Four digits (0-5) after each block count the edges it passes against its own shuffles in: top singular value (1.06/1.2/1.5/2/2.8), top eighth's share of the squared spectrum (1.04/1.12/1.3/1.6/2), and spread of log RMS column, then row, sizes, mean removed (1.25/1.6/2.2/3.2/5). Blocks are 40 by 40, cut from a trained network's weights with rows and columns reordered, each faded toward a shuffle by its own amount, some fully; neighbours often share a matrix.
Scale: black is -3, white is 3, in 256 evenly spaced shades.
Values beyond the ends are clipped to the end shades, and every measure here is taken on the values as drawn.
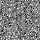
0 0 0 0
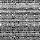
4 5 1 3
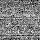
3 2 0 1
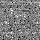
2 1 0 0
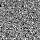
2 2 0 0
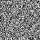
2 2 0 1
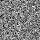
1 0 0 0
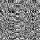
4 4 2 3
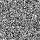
2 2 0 0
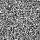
1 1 0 1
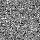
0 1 0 0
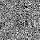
3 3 1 1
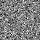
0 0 0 0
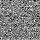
1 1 0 0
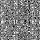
3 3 1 1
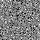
0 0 0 0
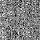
3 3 1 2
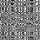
4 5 2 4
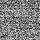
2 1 0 0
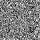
2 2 0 0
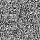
2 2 0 0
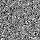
0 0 0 0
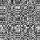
4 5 2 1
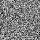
2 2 0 0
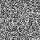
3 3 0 0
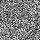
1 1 0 0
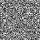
3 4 0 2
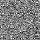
3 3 0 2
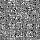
3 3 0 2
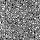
1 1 0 0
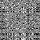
4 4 1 3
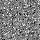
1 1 0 0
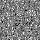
1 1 0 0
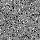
0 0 0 0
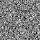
2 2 0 0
